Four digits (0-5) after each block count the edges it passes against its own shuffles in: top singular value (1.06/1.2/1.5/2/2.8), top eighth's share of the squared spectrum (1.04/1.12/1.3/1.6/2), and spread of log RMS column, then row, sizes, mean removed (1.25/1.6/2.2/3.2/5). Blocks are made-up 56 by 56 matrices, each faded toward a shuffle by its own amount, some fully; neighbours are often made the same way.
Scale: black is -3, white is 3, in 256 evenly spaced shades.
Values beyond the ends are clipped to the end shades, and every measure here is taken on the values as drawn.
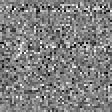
1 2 0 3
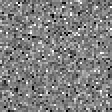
0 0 0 0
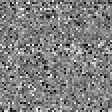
1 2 0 2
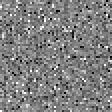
0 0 0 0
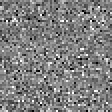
0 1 0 2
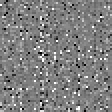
2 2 2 1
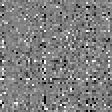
3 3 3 2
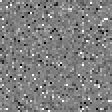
1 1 0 0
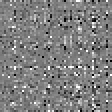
3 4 3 2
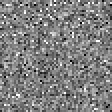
0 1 0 2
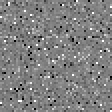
0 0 0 0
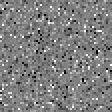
0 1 0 0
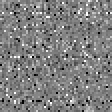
3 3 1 1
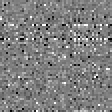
4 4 1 2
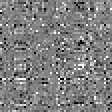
4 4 2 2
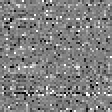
4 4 1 2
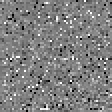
2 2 0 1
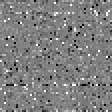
3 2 0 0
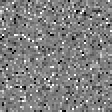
2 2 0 1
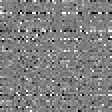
4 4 2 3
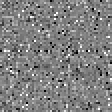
2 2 0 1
